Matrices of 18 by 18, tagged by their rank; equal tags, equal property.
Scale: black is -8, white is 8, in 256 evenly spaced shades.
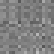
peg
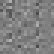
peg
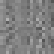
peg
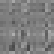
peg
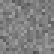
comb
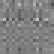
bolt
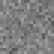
comb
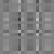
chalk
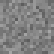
comb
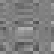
bolt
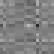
bolt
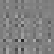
bolt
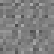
peg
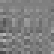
bolt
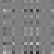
chalk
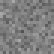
comb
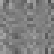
peg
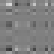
chalk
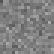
comb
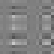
chalk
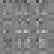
bolt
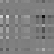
chalk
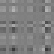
chalk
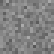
comb
